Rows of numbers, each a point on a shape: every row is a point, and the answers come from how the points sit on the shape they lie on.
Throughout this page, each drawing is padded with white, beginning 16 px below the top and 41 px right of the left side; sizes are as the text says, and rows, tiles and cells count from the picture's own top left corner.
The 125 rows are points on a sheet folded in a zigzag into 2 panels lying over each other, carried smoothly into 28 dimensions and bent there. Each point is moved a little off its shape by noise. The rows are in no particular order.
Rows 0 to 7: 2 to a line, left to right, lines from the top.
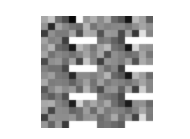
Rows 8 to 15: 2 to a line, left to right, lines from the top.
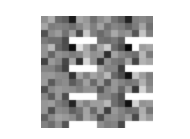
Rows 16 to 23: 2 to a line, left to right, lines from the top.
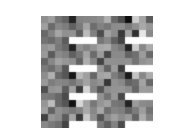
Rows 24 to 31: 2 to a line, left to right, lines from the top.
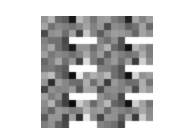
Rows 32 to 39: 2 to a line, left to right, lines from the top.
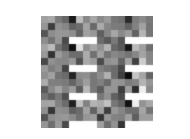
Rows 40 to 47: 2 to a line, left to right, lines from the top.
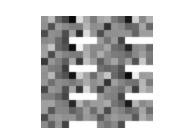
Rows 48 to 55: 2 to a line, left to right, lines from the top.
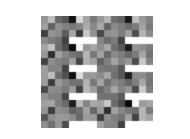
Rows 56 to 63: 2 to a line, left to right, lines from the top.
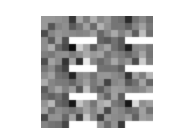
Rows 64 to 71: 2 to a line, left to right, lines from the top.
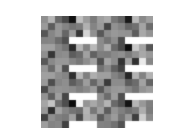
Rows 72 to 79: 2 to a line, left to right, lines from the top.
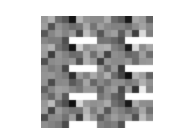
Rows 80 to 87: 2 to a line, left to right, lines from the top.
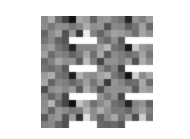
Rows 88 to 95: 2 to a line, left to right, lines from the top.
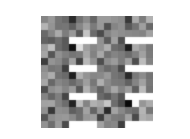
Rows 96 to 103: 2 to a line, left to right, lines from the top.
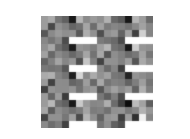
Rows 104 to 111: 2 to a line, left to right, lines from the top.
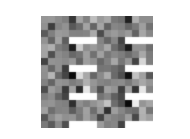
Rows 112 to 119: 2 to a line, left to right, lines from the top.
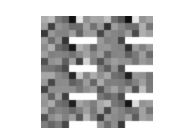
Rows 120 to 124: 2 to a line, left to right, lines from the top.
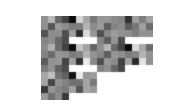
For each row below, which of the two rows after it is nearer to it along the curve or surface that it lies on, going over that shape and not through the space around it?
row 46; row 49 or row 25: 49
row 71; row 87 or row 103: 103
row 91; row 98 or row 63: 63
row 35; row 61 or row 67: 67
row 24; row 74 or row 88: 88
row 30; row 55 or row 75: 55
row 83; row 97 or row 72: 97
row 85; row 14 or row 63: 14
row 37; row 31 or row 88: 31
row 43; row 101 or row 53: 101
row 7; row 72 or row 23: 72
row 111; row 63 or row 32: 32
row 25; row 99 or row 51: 51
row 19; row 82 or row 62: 62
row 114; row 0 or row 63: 63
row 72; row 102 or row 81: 81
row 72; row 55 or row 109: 55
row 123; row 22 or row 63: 22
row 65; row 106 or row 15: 15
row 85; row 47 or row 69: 47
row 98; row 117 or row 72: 72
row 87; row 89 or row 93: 93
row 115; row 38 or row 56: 56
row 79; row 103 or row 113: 113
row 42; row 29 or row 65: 29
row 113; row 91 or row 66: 66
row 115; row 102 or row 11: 102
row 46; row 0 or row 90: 90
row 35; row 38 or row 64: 64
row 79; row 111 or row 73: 111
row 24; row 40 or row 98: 40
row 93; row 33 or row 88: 33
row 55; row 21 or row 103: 21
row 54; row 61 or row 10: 61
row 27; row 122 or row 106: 122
